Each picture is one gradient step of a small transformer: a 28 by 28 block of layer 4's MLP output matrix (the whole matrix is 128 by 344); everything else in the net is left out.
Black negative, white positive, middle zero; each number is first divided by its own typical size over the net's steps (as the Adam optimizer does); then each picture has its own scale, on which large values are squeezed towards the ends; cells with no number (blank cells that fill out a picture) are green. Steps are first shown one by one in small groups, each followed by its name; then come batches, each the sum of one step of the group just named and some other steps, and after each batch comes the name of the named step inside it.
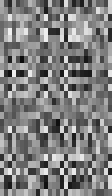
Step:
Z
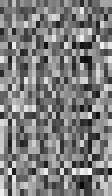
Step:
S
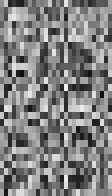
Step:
Z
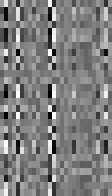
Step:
S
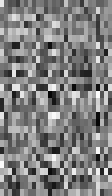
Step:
Z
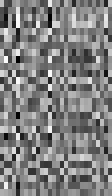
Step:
Z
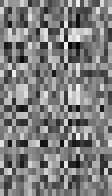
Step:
Z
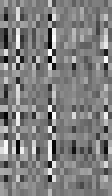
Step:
S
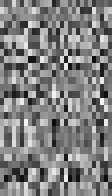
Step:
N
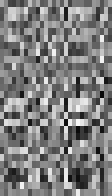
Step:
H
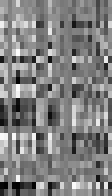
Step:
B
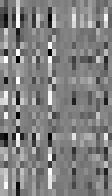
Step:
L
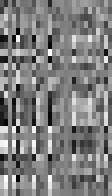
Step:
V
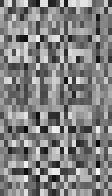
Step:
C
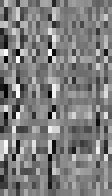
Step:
C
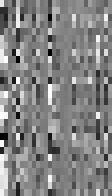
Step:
L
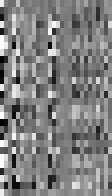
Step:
B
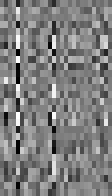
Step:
N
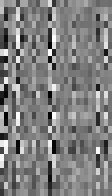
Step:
C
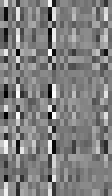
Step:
N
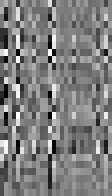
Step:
C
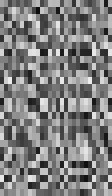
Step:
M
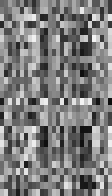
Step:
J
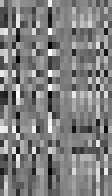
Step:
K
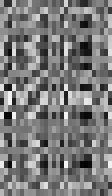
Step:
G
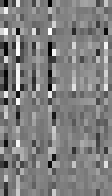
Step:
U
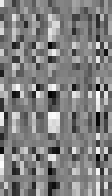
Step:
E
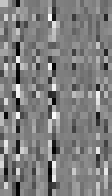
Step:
E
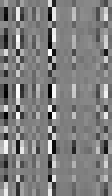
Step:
U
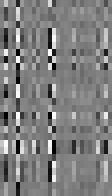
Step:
J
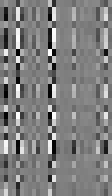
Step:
U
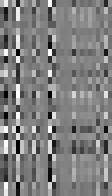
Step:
K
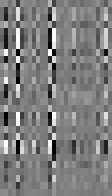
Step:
G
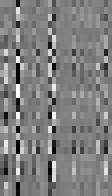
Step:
K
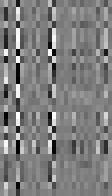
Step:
G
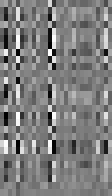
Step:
G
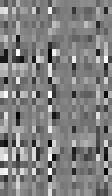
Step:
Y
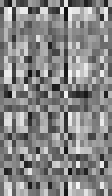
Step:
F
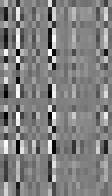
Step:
F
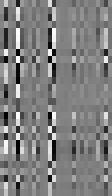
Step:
Y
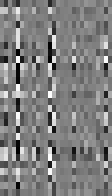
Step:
Y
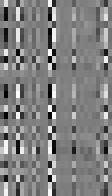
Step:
Y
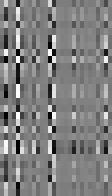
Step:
Y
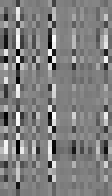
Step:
Y
